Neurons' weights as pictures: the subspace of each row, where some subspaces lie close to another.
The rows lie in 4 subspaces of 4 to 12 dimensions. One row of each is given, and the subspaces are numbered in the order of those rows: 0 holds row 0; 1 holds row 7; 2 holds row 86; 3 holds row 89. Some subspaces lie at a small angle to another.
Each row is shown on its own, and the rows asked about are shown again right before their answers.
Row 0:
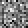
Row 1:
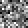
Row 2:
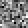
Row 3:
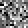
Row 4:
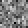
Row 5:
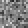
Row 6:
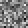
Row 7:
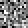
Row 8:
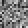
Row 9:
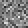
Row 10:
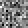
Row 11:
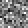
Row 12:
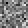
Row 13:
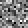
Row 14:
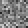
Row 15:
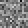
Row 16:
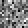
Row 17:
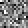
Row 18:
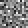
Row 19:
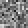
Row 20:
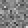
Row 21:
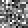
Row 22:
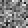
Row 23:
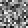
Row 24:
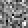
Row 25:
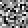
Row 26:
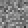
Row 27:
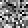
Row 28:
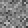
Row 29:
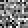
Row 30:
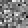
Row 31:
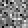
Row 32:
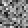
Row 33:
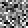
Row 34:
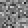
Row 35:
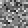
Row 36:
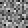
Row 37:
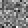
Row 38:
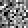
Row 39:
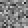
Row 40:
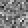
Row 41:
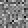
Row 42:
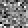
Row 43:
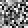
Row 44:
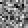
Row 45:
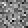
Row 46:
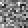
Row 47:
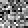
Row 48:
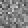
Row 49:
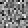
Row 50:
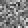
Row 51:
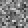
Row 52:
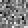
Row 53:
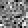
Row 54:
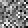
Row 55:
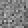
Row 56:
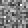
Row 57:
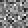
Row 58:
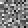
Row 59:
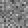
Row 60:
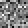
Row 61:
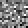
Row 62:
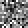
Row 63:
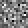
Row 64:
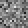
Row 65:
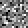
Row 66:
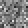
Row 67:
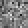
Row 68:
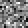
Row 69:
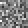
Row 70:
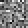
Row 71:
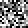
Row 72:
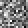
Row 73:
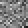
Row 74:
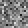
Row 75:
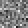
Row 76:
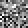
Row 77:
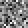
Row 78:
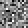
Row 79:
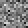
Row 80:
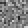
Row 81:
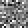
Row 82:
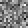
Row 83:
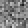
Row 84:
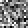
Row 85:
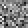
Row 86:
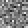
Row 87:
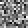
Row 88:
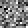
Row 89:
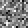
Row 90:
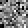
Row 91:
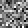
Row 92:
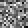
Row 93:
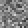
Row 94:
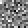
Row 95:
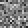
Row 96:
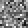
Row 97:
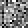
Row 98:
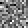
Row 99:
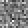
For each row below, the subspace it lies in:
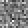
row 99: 3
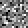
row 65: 3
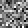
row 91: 2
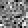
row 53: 0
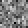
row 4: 0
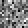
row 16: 2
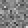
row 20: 2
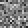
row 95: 3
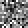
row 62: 0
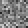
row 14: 2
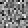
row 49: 1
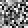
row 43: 2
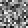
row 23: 3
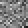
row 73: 3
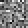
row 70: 1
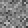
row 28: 3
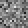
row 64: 2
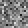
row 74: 0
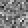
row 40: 0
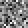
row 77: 0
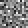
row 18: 1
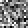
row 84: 3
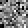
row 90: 2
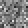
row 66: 2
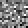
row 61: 2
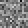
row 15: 3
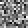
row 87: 1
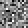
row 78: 1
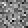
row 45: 3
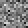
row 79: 1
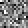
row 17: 1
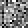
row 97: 0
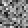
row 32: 0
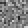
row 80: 2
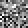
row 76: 2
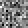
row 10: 2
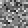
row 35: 1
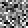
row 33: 3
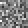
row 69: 2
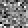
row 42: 0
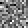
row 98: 1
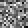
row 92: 1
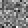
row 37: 2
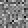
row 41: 1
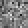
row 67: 2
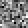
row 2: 0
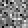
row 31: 0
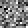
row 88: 2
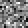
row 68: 1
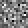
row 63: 3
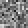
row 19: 2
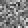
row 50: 1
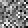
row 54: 2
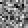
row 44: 2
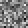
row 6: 3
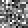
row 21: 0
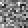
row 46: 3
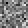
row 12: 0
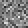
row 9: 2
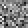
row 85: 2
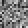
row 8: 2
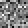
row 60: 1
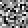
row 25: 3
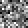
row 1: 2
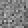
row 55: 0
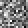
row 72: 0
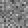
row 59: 2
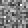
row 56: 0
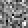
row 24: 0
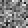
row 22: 3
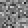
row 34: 1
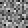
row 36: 1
